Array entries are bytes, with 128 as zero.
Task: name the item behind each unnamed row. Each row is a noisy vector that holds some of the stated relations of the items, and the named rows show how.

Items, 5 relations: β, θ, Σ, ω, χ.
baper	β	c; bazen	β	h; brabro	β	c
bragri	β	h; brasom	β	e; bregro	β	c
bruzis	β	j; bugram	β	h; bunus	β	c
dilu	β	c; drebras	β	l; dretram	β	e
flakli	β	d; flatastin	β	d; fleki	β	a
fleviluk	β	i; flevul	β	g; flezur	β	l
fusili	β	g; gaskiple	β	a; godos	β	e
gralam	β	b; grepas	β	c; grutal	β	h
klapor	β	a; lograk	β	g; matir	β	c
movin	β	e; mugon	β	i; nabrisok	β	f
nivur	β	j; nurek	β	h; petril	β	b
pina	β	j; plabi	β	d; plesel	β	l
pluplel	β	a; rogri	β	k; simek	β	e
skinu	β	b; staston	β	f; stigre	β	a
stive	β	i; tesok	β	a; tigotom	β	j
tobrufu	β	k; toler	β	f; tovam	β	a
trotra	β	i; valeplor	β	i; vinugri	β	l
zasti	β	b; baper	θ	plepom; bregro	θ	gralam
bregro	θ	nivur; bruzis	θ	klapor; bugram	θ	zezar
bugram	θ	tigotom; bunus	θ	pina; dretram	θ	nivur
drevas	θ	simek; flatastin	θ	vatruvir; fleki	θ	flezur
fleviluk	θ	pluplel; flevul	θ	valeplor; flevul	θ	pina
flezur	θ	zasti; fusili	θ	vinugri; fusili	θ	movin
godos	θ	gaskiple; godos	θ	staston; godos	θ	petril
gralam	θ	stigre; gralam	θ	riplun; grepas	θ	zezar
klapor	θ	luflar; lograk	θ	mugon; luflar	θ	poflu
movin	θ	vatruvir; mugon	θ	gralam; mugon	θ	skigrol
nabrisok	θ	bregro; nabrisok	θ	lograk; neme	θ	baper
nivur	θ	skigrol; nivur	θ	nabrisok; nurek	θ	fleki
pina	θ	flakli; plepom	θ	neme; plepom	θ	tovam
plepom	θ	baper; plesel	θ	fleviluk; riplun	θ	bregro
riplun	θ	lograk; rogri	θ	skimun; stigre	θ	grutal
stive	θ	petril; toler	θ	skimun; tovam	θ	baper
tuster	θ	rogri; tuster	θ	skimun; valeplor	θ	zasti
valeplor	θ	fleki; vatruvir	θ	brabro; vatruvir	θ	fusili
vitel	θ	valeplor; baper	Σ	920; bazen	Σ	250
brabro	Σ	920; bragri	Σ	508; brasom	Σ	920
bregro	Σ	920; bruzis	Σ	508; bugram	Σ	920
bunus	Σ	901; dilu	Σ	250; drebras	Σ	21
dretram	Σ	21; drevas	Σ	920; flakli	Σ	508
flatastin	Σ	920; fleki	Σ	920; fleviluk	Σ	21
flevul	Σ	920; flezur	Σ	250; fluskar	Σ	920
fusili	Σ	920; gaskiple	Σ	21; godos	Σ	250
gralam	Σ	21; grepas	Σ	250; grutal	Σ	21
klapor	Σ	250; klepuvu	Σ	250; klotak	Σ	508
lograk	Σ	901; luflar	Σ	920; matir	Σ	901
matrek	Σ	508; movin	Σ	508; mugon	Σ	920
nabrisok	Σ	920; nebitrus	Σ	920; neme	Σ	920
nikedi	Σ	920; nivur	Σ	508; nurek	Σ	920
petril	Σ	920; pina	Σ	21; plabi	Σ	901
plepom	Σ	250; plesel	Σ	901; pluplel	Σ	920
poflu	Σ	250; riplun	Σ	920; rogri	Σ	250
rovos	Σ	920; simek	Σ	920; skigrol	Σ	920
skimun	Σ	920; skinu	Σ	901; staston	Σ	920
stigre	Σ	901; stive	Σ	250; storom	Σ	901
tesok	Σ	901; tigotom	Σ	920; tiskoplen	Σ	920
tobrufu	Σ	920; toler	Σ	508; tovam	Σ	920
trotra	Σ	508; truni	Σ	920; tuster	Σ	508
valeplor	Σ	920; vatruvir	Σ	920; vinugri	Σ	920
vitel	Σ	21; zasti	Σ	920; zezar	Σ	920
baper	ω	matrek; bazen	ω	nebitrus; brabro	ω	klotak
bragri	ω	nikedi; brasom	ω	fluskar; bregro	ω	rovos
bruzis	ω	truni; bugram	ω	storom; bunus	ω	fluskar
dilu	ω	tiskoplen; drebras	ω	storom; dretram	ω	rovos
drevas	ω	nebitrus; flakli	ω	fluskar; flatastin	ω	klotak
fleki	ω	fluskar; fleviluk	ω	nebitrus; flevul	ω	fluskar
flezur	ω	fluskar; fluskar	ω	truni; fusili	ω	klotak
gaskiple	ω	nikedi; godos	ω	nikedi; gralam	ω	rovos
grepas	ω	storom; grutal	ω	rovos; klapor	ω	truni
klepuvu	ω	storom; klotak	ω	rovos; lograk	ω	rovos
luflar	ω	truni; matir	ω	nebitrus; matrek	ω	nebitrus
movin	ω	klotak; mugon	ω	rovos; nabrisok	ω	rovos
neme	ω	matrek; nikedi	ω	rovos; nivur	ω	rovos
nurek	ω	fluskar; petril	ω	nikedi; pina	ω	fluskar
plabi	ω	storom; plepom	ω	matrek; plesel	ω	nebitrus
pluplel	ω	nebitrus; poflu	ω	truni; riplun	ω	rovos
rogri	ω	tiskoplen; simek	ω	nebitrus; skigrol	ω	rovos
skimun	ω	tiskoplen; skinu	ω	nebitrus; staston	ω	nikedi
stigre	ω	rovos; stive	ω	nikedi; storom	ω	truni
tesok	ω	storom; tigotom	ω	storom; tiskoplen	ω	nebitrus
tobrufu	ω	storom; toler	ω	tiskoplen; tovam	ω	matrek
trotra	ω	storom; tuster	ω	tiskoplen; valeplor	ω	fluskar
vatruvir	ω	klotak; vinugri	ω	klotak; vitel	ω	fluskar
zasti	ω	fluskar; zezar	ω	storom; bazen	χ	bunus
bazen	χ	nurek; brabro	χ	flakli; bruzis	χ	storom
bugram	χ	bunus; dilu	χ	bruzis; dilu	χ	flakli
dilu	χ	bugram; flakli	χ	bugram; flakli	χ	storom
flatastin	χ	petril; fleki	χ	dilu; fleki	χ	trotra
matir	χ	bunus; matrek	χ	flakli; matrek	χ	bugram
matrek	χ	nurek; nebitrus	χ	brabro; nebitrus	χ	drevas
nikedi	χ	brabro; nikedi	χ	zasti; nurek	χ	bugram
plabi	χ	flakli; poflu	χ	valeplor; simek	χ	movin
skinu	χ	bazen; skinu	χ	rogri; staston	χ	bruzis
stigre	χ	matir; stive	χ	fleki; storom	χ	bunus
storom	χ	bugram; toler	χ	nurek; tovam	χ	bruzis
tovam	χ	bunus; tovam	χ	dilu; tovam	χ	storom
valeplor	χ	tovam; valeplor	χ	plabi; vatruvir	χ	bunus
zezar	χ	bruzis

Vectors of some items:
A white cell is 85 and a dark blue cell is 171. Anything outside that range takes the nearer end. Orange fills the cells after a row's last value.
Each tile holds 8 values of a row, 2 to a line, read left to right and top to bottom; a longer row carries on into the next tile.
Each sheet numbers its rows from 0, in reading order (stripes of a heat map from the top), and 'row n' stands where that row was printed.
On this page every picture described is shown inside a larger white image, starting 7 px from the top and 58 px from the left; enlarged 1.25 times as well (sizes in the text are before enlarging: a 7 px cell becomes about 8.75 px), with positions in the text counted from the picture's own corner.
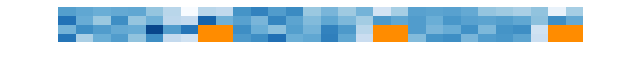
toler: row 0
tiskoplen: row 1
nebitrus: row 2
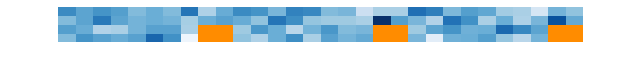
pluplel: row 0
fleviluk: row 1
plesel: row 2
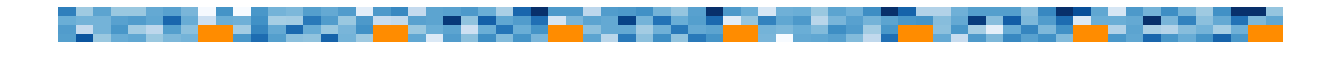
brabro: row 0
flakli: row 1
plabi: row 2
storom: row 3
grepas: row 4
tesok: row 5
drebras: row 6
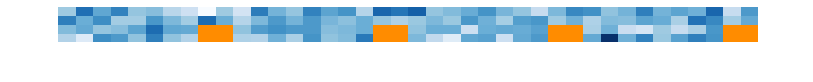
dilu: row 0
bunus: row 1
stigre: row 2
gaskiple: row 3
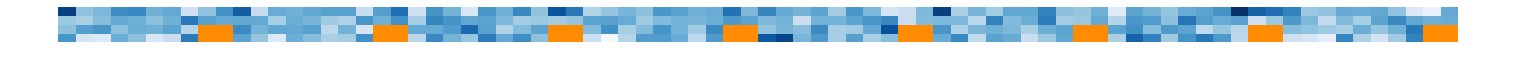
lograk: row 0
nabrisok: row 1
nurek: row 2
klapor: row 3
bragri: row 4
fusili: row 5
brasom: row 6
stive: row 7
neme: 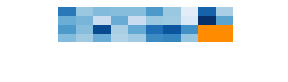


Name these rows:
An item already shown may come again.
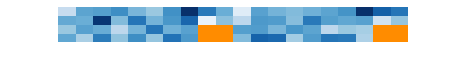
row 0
storom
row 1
brasom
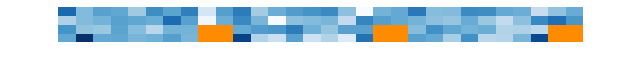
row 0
petril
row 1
nivur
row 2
gralam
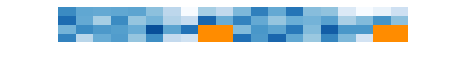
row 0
toler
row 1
matrek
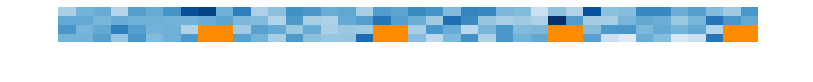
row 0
luflar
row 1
dretram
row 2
fleviluk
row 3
lograk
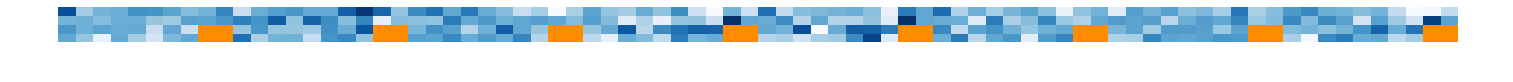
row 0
mugon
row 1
trotra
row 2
skinu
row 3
plepom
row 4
tovam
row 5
vatruvir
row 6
poflu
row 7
rogri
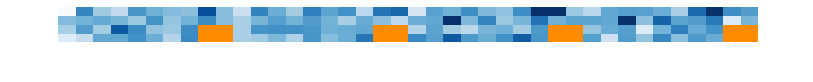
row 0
flezur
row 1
bunus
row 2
drebras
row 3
plabi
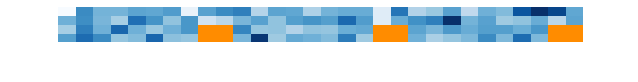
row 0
flakli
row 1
staston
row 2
bugram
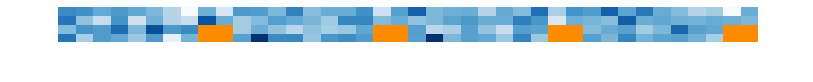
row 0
tuster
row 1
grutal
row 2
vinugri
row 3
matir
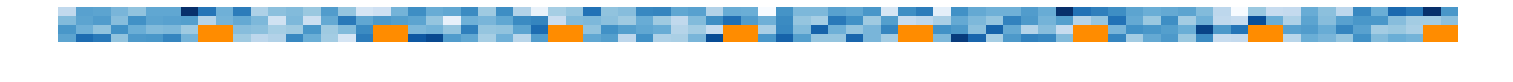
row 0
truni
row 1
godos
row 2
klotak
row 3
gralam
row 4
flakli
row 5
fluskar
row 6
toler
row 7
flevul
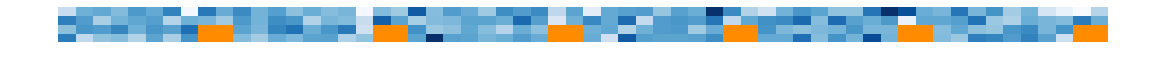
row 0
bruzis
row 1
drevas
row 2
petril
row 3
klepuvu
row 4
zezar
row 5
bazen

